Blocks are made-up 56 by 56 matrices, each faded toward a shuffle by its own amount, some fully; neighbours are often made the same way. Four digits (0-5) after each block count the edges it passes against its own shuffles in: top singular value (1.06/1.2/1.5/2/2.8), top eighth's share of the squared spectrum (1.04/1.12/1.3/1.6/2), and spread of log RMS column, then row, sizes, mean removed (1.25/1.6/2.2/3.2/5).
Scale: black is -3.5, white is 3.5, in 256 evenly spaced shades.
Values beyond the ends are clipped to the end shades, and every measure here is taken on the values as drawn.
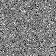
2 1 0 0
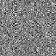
4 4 2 2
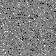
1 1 0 0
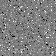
1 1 0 0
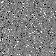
0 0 1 0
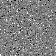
0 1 1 0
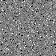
0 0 0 0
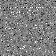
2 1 0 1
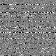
2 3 0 3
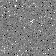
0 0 0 0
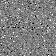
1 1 0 1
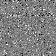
1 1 0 1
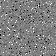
0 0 0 0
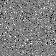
0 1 0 0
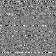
2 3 0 3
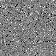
1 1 0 1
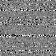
2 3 0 3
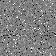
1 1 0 1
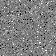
0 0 0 0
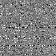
2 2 0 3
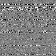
2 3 0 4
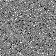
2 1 0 0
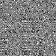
3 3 1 1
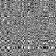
4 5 3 3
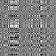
5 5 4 4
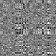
4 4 3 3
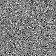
2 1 0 0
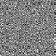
4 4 2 2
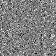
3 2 1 1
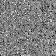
3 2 0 0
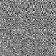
4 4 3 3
